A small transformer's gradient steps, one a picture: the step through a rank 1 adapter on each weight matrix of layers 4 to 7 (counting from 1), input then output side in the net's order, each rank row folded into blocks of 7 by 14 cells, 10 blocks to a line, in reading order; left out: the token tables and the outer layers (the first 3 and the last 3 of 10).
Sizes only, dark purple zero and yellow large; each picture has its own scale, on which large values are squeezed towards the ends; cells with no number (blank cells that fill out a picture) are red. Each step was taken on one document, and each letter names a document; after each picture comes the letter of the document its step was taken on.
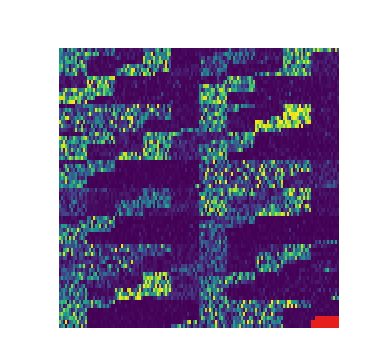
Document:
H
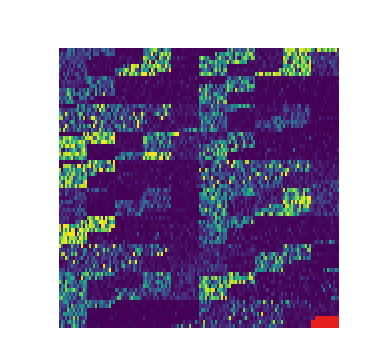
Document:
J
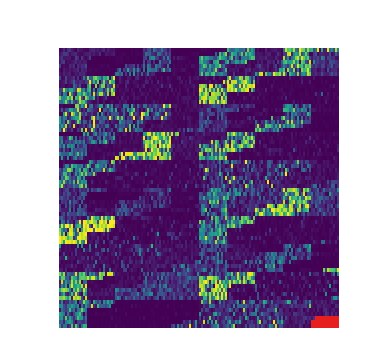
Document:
J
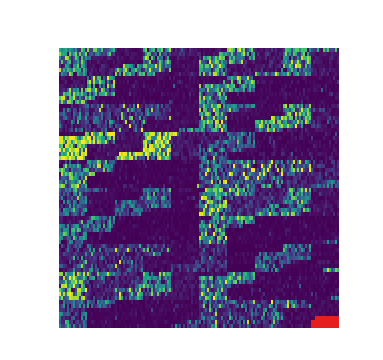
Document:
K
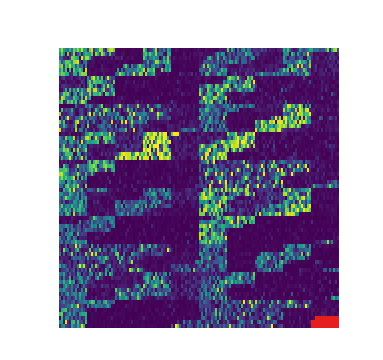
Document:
H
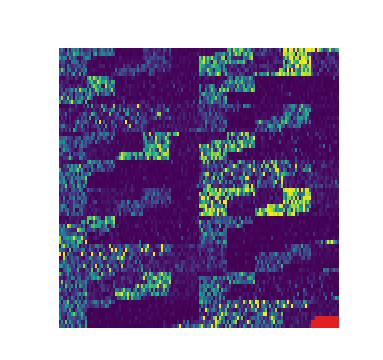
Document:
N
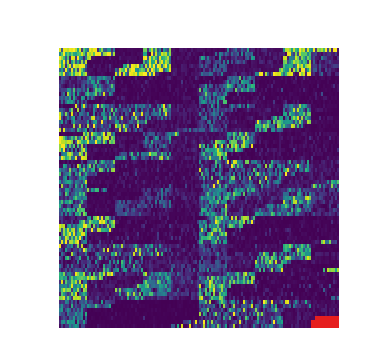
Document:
J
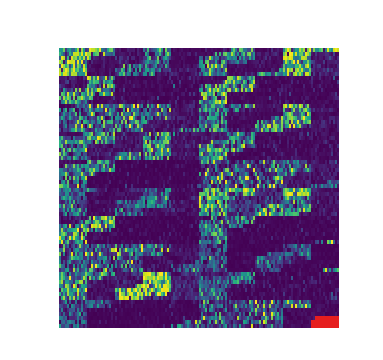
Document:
H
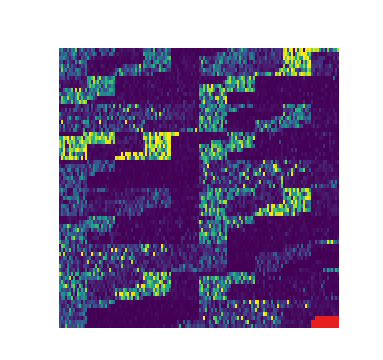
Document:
N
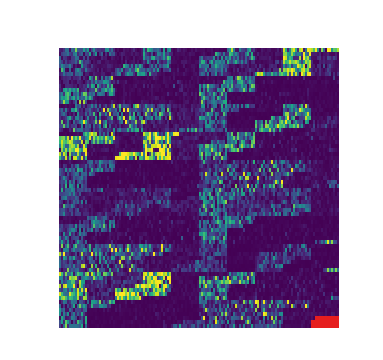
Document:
N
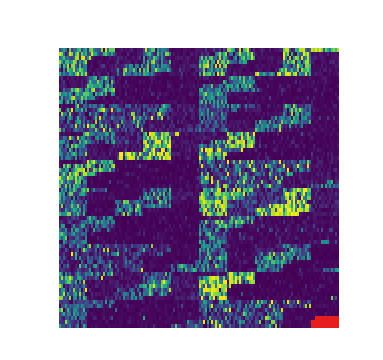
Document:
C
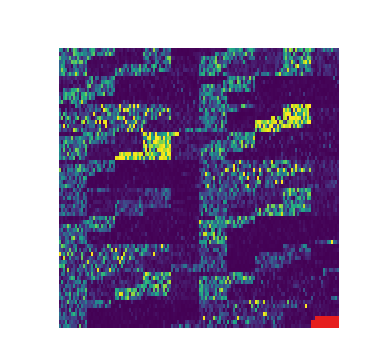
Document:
N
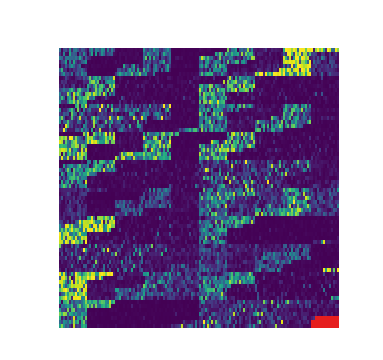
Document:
J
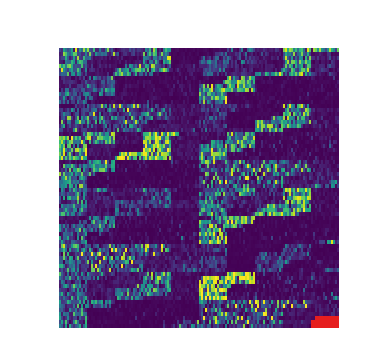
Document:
N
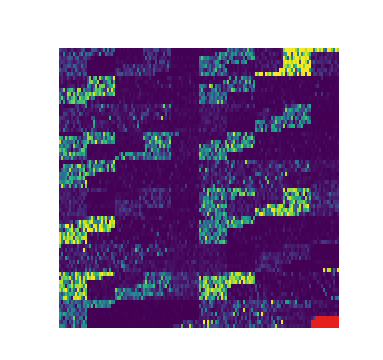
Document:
J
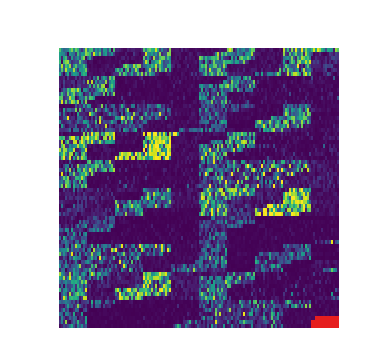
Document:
H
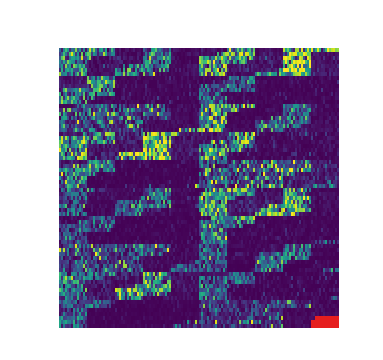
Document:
K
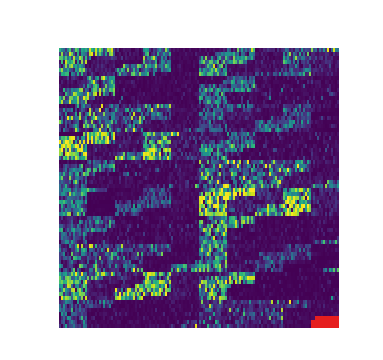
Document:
C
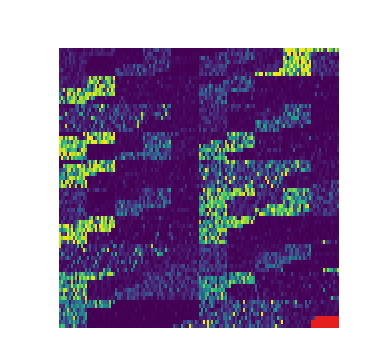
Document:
J
